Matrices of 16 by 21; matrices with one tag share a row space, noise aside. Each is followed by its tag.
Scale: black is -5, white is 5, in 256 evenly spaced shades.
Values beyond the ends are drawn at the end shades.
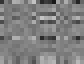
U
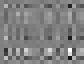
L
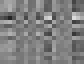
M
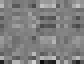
U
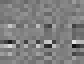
M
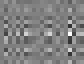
L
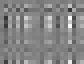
L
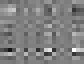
M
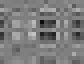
U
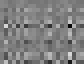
L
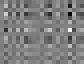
L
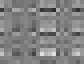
U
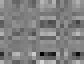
U
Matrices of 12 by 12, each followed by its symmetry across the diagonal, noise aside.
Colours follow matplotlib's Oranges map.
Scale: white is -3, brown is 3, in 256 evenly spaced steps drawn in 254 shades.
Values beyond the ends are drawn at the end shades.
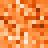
antisymmetric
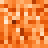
neither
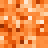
antisymmetric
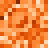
symmetric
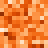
neither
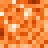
symmetric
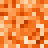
symmetric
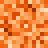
symmetric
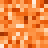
antisymmetric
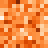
antisymmetric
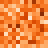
neither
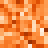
antisymmetric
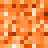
antisymmetric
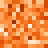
neither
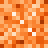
symmetric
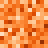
symmetric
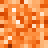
neither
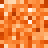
neither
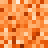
neither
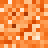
symmetric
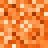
symmetric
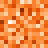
antisymmetric
